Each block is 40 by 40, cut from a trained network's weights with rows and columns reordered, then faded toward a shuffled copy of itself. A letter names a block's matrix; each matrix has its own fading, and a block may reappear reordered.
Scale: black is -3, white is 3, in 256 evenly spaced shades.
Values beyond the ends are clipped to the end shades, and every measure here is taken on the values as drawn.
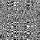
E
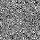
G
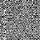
G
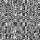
E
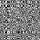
E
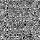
G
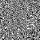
G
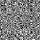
E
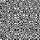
E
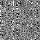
G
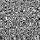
G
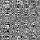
E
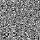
G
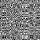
E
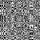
E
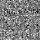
G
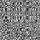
E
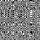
E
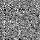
G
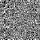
G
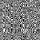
E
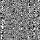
G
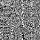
G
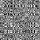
E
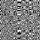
E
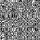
E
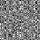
E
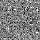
G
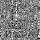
G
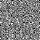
G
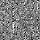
G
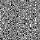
G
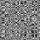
E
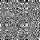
E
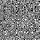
G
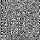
E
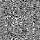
G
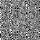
G
